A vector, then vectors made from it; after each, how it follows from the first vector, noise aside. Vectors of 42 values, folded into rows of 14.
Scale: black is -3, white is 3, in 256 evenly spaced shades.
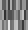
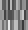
copied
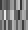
wrapped around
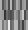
copied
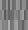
shrunk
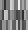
reversed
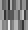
copied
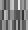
reversed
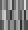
wrapped around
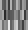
copied
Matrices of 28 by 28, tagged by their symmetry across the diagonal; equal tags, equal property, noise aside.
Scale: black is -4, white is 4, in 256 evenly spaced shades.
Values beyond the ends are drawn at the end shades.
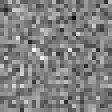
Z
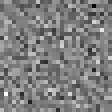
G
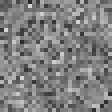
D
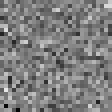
Z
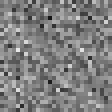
G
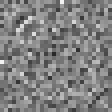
D
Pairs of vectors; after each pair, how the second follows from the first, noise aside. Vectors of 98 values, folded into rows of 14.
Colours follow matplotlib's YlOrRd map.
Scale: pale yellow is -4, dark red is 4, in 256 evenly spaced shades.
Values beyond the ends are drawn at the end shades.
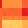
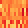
sign-scrambled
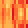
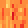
partly zeroed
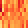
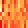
negated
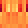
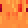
partly zeroed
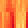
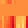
partly zeroed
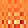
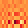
negated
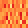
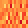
negated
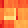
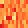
sign-scrambled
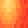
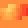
partly zeroed
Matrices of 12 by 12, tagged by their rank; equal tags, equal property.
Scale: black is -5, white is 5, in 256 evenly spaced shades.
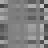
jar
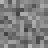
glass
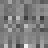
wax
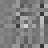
wax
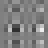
jar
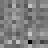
wax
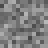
glass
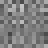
wax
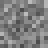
glass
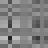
jar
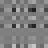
jar
